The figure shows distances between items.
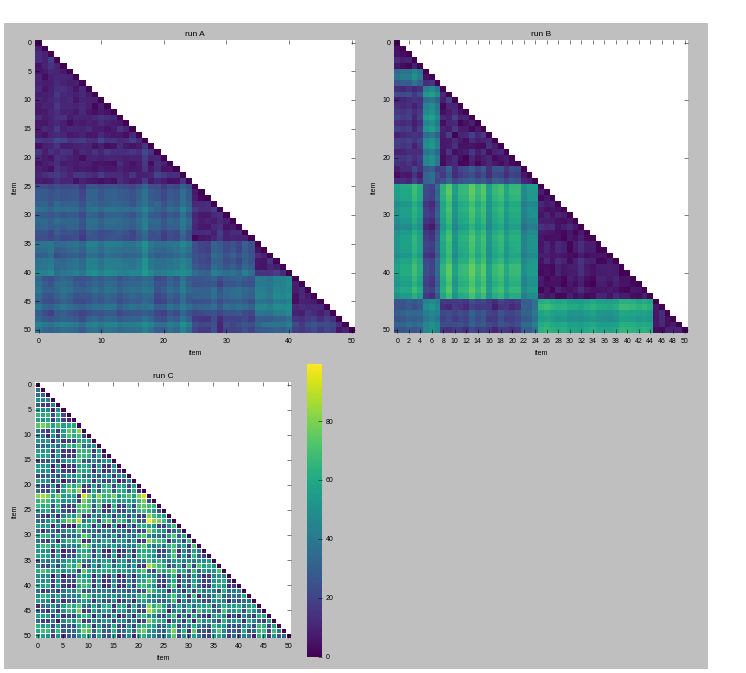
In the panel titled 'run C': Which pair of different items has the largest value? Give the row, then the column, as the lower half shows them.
27, 22
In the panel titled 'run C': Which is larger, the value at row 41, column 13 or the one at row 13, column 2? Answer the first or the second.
the second
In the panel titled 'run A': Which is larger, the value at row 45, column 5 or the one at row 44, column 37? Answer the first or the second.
the second
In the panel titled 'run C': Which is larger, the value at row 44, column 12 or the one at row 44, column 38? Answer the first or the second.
the second
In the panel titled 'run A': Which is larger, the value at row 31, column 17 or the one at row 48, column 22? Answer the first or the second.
the first
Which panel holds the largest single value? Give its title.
run C
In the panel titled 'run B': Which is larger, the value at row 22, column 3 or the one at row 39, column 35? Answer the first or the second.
the first
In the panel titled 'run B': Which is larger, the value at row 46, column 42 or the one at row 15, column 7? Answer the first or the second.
the first
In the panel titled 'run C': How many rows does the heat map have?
51
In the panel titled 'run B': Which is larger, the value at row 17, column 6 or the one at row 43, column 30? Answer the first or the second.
the first
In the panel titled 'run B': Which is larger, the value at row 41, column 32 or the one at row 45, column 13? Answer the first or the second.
the second
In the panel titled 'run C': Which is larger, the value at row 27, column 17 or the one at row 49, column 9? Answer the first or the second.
the second
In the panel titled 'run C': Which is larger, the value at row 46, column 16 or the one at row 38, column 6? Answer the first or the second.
the second
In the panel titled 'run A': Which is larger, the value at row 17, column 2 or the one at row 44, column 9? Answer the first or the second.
the second
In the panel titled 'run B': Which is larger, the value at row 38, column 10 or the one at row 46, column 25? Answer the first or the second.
the second
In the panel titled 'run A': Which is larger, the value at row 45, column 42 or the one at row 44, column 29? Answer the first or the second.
the second
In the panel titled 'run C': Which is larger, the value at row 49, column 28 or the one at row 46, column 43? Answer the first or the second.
the first
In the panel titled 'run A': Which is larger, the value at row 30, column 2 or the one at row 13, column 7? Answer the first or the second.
the first
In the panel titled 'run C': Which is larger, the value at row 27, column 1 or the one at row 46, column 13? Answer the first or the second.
the first
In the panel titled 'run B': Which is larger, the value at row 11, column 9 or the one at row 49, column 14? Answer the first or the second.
the second
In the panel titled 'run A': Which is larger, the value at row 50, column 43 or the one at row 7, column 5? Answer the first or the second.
the first
